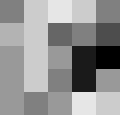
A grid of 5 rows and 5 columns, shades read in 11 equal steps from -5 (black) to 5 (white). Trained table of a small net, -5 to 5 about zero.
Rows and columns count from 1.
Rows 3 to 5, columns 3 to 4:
1 -4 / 0 -4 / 1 4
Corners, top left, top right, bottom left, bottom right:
0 0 1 3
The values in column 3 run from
-1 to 4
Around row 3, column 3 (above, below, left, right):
-1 0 3 -4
